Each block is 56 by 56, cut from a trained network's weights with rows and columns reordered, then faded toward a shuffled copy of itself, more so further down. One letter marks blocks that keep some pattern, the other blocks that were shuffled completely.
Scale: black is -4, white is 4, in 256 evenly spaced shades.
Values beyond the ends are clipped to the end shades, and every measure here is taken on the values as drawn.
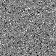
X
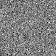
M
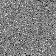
X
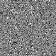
M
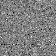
M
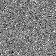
X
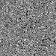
M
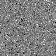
X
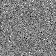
X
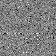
M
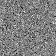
X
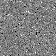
X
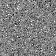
X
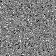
X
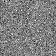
X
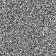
X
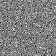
M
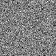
M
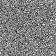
X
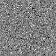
M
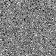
X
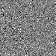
M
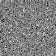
M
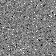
X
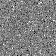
X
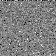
M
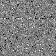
M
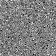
X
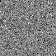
X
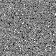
X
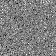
X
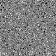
M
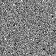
M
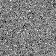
X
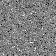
X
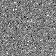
M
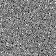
X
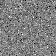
X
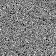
X
